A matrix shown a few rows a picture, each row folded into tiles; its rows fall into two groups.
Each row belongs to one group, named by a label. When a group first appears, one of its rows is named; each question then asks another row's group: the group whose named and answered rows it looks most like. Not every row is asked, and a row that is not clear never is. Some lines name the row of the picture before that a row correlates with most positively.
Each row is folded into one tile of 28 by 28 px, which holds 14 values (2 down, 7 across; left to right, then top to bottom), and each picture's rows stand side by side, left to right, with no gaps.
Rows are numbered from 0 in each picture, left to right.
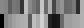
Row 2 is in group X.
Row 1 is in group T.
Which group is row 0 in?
X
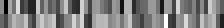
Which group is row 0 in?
X
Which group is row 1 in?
X
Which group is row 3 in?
X
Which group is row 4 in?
T
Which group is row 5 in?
X
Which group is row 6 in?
X
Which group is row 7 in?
T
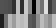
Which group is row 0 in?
X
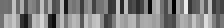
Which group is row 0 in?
T
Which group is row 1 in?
T
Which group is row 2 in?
T
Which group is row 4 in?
T
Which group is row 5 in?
T
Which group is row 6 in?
X
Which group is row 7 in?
T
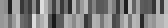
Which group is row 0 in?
T
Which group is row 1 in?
T
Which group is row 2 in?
X
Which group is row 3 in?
X
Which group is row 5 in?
X
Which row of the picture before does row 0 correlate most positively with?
5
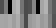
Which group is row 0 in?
T
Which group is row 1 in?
T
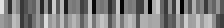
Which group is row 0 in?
T
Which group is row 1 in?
X
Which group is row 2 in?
T
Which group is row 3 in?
T
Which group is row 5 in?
T
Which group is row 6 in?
X
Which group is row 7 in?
T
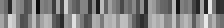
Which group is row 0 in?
T
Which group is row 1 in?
T
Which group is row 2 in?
X
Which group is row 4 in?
T
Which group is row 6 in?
T
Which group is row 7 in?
T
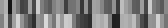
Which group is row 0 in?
T
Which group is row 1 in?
X
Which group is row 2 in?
T
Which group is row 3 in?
X
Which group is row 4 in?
X
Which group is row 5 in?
X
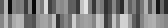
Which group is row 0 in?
T
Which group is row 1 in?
X
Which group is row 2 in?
X
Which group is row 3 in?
T
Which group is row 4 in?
T
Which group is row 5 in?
T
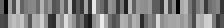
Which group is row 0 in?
X
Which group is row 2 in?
T
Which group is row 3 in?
X
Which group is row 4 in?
X
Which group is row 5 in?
X
